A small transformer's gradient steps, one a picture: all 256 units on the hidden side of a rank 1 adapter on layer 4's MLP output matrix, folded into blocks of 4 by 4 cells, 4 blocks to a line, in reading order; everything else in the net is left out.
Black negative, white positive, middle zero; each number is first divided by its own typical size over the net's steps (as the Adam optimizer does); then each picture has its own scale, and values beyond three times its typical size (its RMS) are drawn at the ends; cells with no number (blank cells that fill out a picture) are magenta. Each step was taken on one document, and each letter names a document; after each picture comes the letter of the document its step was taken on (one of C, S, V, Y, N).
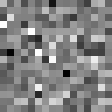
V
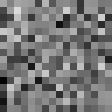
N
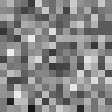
V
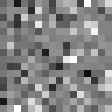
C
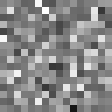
N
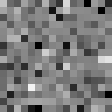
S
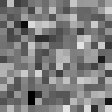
V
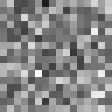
C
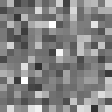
C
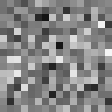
N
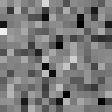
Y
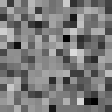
V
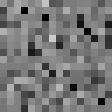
Y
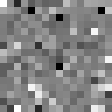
S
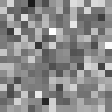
V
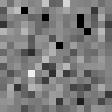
Y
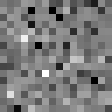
S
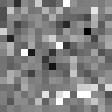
Y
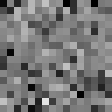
S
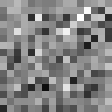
N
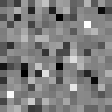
S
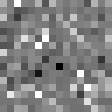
S
